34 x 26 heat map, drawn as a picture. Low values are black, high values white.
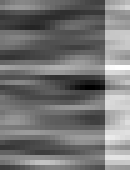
Calmest part: top middle. Seam: vertical, 80% of the way across, the right part higher. Grain: streaks across.
